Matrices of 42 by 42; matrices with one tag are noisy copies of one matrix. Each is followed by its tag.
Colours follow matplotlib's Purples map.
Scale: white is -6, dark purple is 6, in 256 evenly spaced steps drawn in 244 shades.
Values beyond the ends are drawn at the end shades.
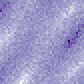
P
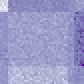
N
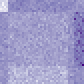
N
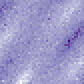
P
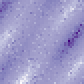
P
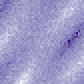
P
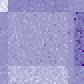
N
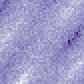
P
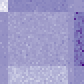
N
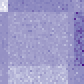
N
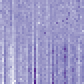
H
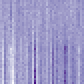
H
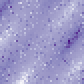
P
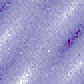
P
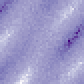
P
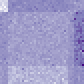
N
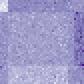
N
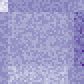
N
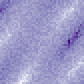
P
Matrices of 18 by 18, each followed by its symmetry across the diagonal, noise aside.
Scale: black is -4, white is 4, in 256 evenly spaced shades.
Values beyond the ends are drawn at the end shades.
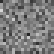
neither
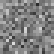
neither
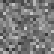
neither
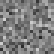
neither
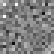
symmetric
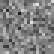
neither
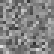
neither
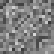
symmetric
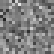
antisymmetric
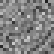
symmetric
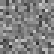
antisymmetric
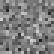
neither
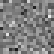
antisymmetric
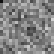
symmetric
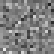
antisymmetric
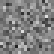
antisymmetric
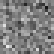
antisymmetric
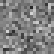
antisymmetric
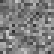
neither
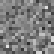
symmetric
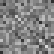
symmetric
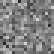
neither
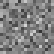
symmetric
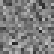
neither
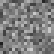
symmetric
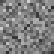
symmetric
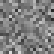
antisymmetric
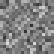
symmetric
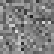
antisymmetric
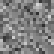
antisymmetric
